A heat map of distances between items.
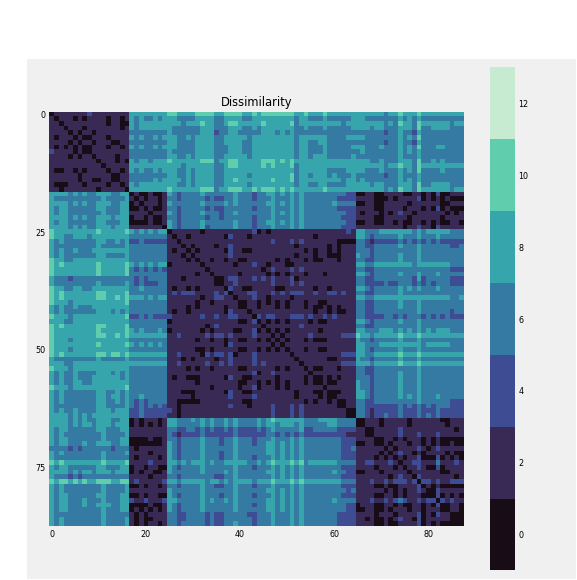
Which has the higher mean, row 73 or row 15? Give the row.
15
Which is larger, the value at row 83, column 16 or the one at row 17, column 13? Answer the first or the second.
the first
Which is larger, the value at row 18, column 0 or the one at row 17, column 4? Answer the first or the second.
the first
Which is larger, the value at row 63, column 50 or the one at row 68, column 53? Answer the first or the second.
the second
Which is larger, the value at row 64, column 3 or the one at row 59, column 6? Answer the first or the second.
the first
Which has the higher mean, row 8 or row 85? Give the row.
8
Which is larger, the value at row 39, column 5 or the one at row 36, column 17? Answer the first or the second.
the first
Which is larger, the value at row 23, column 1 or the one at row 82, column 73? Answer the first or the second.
the first
